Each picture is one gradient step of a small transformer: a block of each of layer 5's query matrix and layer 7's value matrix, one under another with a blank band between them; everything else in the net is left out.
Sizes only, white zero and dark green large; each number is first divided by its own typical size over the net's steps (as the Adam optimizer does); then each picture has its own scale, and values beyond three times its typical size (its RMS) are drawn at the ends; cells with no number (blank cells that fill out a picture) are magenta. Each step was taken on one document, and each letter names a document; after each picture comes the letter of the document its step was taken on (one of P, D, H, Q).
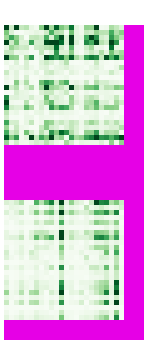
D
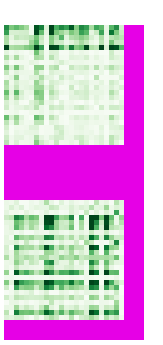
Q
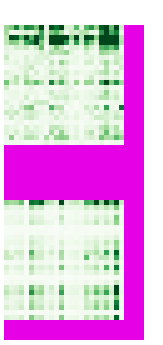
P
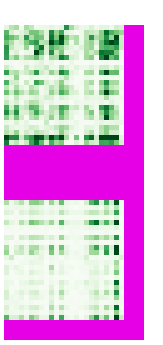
P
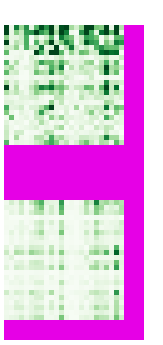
P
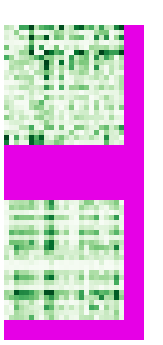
Q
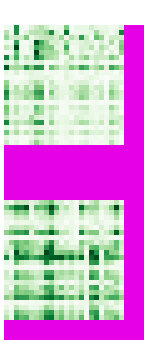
Q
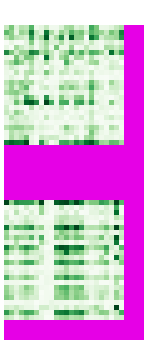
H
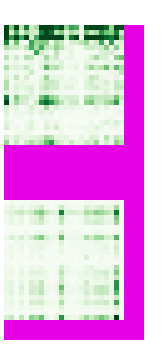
D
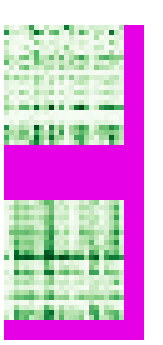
Q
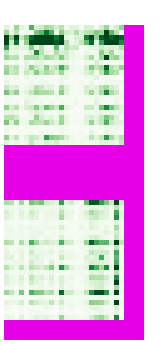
P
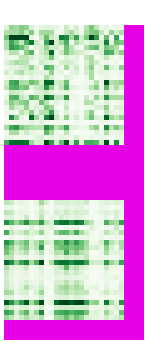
H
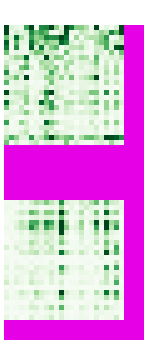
D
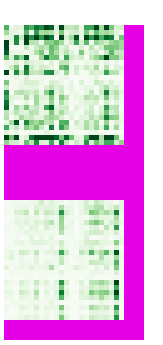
P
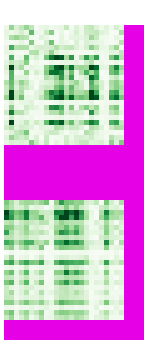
H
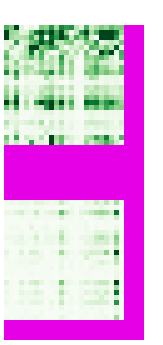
D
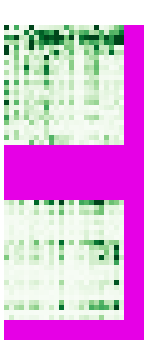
D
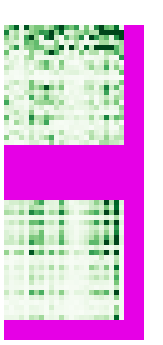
P
